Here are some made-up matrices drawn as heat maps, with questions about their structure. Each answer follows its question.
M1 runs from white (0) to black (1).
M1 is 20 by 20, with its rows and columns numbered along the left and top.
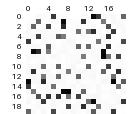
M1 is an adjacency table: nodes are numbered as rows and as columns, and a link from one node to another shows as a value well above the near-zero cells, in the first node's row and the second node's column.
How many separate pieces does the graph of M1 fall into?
2
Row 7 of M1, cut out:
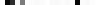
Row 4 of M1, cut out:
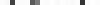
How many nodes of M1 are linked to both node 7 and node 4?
1
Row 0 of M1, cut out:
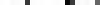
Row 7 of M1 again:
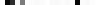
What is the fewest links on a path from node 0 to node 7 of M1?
5
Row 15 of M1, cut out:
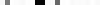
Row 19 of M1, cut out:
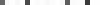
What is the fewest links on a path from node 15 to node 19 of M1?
5
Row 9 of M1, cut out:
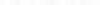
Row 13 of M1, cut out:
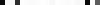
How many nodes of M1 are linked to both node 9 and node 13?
0
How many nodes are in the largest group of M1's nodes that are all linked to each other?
3
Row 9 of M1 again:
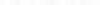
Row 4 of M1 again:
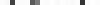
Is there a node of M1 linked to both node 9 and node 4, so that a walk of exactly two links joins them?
no
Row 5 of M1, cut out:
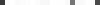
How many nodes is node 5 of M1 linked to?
3
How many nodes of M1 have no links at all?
1
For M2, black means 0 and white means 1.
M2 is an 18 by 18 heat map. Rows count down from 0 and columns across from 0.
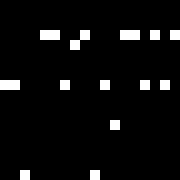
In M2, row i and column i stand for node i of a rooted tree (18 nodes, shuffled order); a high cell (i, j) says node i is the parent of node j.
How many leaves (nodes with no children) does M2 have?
13
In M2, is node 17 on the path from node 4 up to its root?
no
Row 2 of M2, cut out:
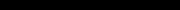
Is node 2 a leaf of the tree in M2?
yes
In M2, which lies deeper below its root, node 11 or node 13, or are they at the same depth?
node 11
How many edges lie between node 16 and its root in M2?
2
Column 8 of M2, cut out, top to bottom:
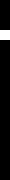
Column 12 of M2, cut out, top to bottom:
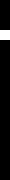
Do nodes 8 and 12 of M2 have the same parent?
yes
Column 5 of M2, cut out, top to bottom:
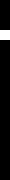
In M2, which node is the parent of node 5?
3
